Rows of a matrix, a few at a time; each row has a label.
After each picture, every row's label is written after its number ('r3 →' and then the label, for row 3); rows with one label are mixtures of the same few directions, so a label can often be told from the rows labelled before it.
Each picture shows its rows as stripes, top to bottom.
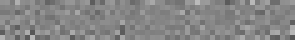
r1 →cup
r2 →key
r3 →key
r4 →cup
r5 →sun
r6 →sun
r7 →sun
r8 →sun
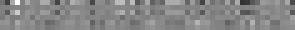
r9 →sun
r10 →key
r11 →sun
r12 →sun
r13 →cup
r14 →cup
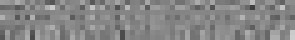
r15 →cup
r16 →cup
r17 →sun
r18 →sun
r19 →cup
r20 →cup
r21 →sun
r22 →sun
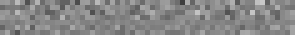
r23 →key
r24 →key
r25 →cup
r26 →key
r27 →key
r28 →sun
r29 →sun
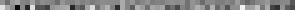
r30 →sun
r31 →sun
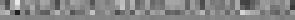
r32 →sun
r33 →sun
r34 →sun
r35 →cup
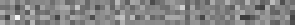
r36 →cup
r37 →key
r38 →sun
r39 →sun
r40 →sun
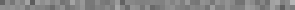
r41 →sun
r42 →cup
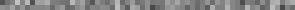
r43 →sun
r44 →cup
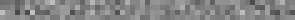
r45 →cup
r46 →key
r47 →sun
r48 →key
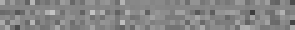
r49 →sun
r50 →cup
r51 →cup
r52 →cup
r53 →sun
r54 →sun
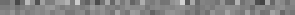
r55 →key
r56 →cup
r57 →cup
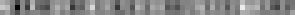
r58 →sun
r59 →sun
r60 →sun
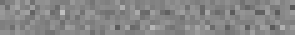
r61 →sun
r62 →sun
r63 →key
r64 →key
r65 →key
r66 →cup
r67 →cup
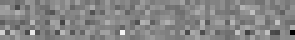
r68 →key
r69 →sun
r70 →cup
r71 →key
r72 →key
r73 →sun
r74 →sun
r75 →cup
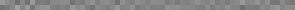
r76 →sun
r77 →sun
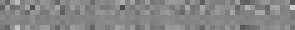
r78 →sun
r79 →sun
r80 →key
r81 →sun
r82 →key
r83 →sun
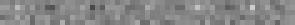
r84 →cup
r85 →cup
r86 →cup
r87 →sun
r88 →key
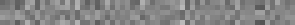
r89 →key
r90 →key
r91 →key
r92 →key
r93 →key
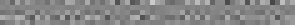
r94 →cup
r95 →cup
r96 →key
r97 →key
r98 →sun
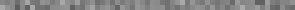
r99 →key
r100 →sun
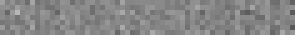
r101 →sun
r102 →cup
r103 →sun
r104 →key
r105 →key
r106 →sun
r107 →cup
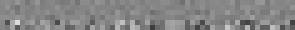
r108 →key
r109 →sun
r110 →cup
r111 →cup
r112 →sun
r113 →cup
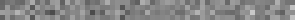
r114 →key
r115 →sun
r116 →cup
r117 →sun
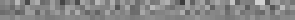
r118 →key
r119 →cup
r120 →key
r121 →cup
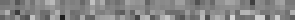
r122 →cup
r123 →cup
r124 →sun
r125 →key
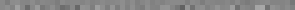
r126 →sun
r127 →key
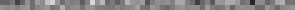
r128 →cup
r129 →key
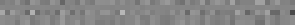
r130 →key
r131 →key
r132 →sun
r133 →key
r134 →key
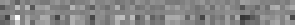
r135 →sun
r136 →sun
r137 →cup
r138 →sun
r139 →sun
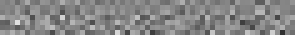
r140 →key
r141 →key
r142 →key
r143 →key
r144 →sun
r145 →cup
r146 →cup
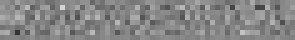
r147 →cup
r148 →key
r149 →key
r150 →key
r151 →cup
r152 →key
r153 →sun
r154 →key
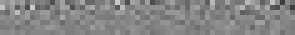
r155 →cup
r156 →sun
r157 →sun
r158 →key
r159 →key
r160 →cup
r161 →cup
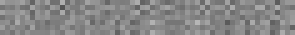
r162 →key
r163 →key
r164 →key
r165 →sun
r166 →cup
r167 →sun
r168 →cup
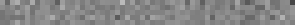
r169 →sun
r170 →key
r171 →sun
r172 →cup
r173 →sun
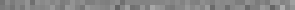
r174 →sun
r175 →cup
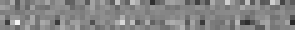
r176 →cup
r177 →sun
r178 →cup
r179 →sun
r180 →sun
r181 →key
